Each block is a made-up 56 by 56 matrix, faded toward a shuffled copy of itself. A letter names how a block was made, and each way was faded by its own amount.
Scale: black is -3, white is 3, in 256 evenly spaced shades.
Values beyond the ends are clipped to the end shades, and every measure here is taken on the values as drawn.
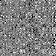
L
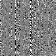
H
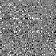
L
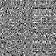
L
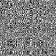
L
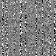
H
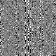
H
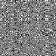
L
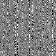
H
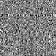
L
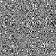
L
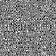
L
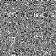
L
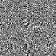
L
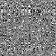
L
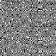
L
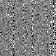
H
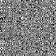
L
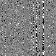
H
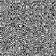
L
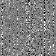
H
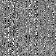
H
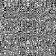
L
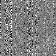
H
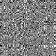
L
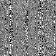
H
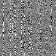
H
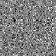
L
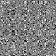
L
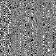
H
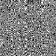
L
